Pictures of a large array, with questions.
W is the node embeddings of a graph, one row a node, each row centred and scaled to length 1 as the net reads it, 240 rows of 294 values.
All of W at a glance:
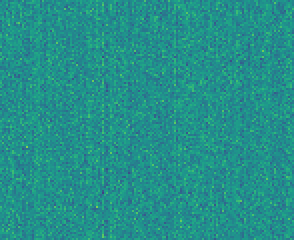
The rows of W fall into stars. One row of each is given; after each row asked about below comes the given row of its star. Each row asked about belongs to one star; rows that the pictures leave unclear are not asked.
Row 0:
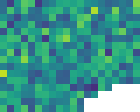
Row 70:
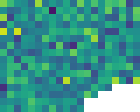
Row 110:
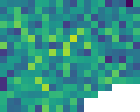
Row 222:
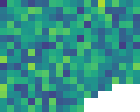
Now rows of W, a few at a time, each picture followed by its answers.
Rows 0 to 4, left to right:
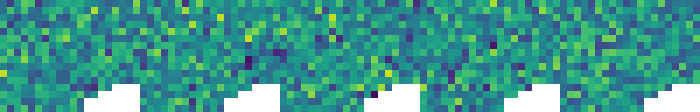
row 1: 110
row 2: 110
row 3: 222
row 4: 110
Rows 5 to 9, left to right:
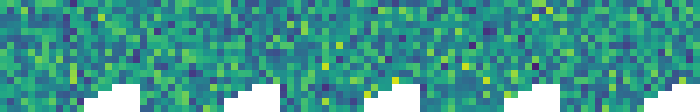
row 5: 70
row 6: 110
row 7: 70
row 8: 70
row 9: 70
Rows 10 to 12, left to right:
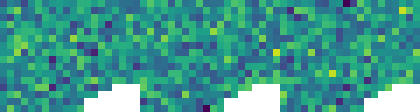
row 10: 110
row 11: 222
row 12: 222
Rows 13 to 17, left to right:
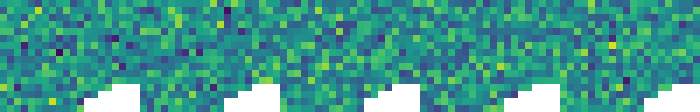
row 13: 222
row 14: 222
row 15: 110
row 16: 222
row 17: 0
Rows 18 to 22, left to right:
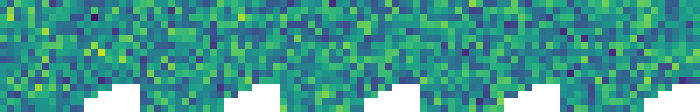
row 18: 0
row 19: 70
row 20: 0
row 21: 222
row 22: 0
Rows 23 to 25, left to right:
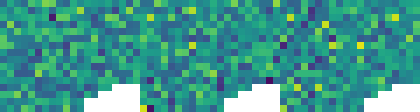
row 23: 70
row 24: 0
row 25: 0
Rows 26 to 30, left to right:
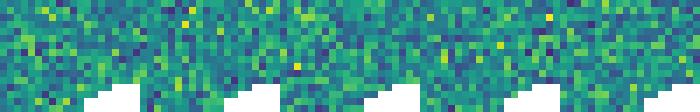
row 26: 110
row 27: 0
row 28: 222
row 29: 0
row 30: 0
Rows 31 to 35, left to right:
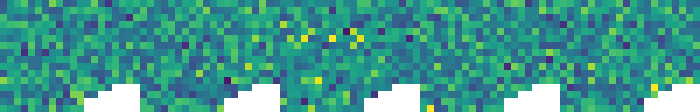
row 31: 222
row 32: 70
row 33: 110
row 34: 222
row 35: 70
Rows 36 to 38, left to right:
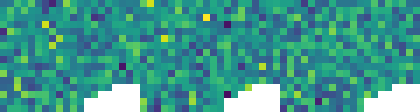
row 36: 0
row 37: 222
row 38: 70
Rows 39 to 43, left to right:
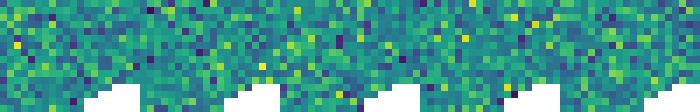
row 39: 70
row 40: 222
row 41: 110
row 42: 110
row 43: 70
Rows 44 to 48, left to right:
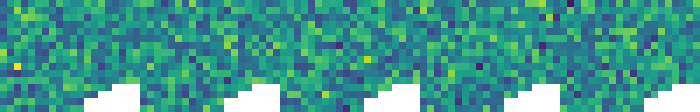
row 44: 222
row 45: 70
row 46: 110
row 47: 70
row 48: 0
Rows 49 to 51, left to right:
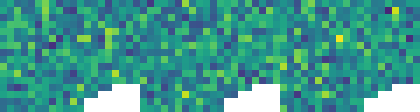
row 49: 110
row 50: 0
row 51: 0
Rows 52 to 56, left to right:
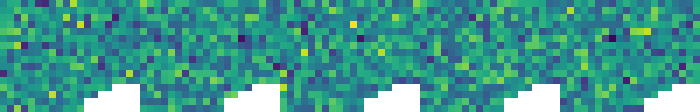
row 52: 222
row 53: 70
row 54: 0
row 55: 70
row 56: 0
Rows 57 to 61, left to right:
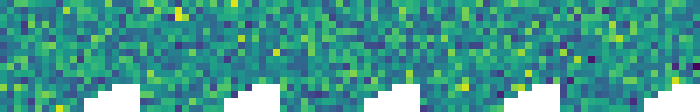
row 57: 0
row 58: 222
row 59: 222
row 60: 110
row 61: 70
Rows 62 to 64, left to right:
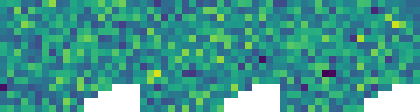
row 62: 70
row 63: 110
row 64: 110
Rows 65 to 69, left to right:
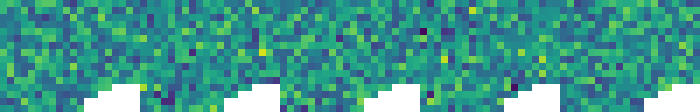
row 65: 70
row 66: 0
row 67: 222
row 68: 0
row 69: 70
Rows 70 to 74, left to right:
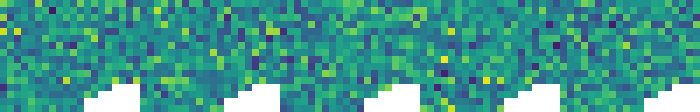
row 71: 110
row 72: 0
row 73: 70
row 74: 0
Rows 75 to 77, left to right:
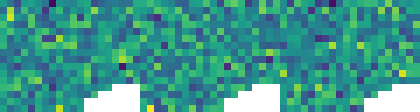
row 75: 0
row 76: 222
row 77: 0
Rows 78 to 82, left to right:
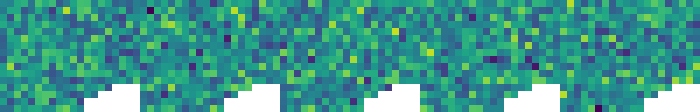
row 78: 110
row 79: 222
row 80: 70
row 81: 70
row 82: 222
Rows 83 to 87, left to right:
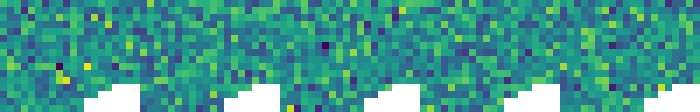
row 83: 70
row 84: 222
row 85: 222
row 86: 222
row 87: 110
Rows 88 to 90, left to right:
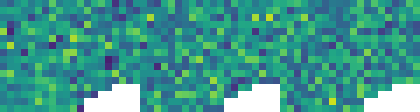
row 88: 110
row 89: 0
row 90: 222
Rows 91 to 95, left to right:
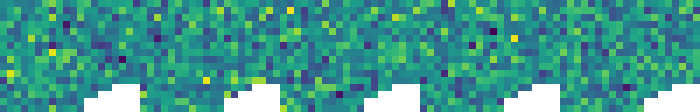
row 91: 110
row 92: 70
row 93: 0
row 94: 70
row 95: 222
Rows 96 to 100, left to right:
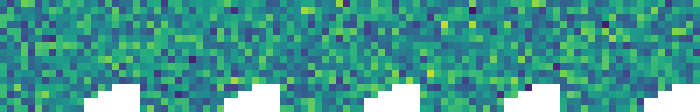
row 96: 0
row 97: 70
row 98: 222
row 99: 70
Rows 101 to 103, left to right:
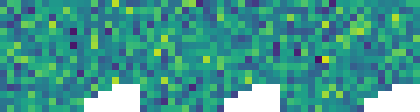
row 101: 70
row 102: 110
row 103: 0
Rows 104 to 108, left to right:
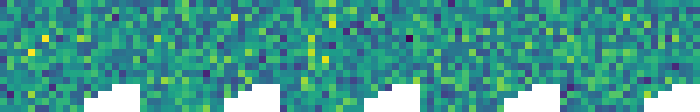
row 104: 110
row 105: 110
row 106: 110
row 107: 222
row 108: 110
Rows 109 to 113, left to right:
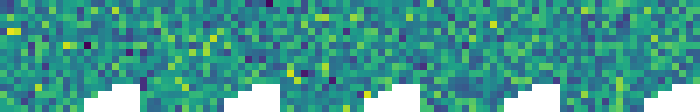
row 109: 0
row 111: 70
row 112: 70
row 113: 0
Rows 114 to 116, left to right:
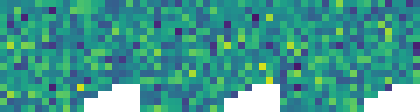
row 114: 110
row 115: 222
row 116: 110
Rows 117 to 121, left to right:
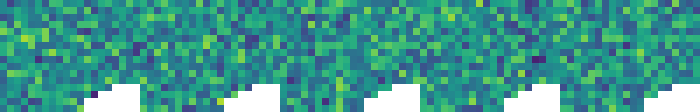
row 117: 110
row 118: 0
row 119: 0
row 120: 222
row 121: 70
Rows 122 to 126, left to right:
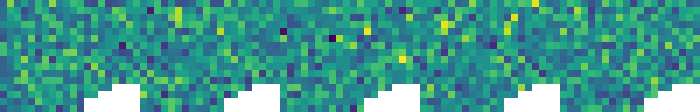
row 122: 110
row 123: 222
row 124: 0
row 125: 70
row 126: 70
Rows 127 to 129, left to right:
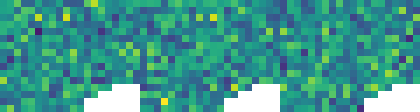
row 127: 222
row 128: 70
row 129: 110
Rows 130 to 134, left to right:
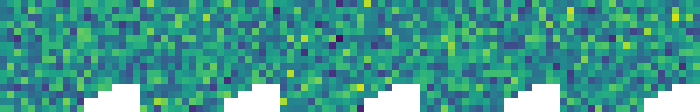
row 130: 70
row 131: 222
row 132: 110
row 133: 110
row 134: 0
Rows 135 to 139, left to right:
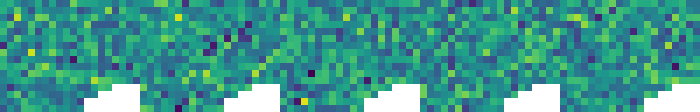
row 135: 70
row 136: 222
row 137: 222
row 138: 0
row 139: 70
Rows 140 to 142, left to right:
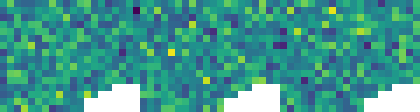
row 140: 110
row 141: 70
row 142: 0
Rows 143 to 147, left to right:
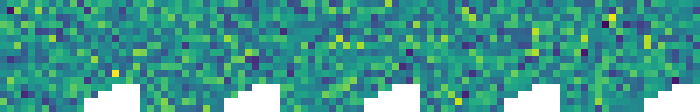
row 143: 222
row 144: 70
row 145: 0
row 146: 110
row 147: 110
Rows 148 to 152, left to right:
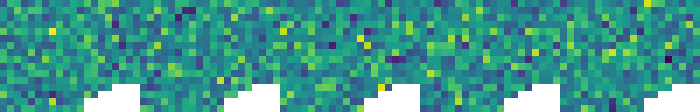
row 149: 70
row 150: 110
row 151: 110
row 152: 110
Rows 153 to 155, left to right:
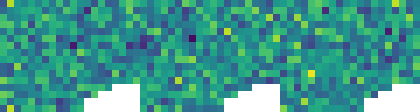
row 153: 222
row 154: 0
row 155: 70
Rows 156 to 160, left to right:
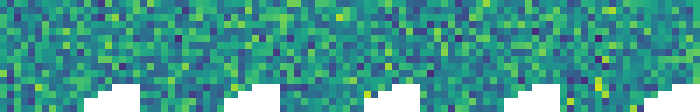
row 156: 0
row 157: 70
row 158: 70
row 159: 0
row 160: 0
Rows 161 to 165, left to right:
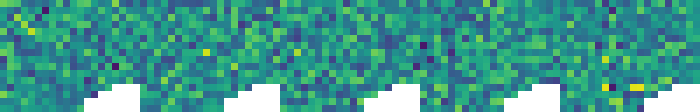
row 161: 70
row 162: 110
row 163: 70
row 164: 0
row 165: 110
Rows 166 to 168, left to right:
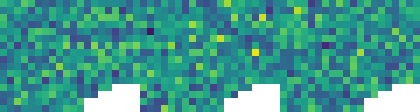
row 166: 0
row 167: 110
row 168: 222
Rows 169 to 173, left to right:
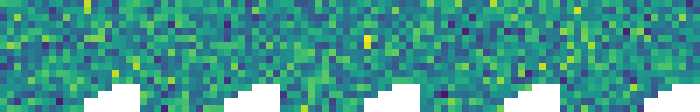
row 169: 222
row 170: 222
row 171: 110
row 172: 222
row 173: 110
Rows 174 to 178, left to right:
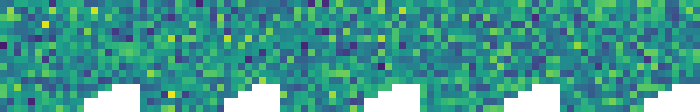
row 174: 0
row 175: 110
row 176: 222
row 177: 222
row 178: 222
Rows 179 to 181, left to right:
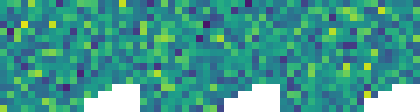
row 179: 70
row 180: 110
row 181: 70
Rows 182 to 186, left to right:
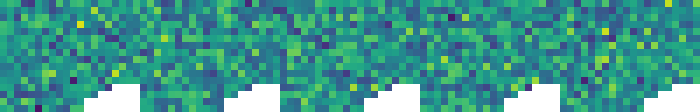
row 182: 222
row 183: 110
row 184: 110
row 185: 70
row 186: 0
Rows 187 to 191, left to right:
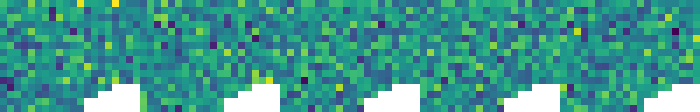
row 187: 70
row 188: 222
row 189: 0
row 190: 0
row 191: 0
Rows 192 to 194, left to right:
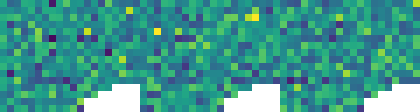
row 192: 0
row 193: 0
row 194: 0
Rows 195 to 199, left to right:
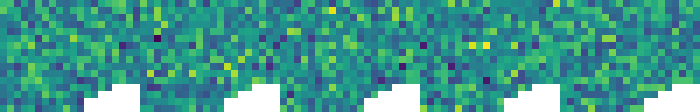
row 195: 110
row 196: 70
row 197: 0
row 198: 0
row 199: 222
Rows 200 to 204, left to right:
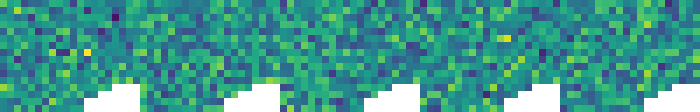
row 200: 222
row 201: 222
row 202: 110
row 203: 110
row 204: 110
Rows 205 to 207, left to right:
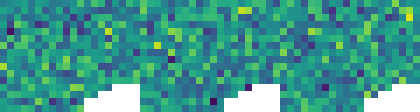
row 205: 110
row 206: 70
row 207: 70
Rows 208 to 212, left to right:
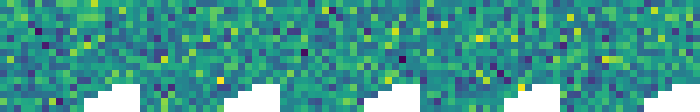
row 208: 222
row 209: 70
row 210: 110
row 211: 70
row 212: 0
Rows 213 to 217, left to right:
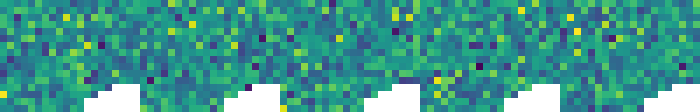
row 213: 222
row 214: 70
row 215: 0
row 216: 70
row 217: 0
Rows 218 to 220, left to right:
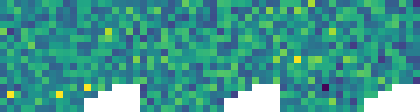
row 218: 110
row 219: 110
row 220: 70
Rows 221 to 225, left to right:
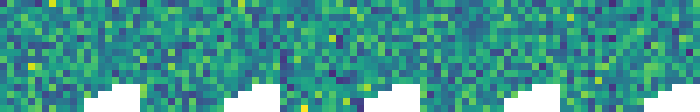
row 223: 110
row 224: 0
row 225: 0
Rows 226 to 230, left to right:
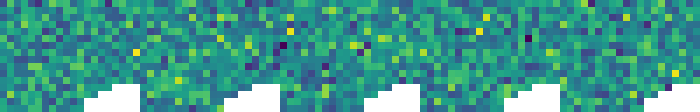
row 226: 222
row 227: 110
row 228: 0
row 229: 222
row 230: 222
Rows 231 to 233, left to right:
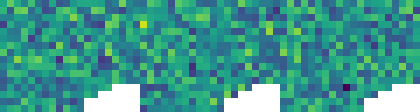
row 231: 70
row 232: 110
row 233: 222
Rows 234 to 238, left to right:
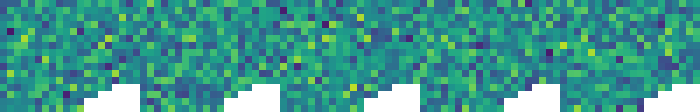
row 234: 110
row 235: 70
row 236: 110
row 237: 110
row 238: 110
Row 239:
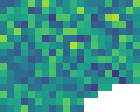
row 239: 0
